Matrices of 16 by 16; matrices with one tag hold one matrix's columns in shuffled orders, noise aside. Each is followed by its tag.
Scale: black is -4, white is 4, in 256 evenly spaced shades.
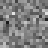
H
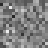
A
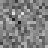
H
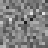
H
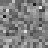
A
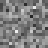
A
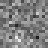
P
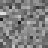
H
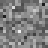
A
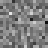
H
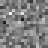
H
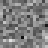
P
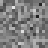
A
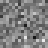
P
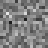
H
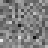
P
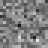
P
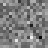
P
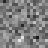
P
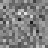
H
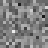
A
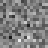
P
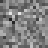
H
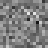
H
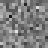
A
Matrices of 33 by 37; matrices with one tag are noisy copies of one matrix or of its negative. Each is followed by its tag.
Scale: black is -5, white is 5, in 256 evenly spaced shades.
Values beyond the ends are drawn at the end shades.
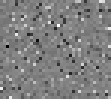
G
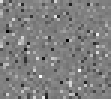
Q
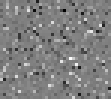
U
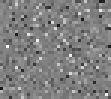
G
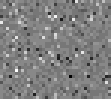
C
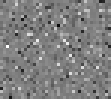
G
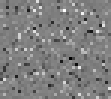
U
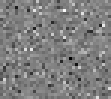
U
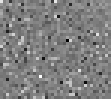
Q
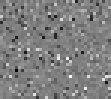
C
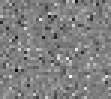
C
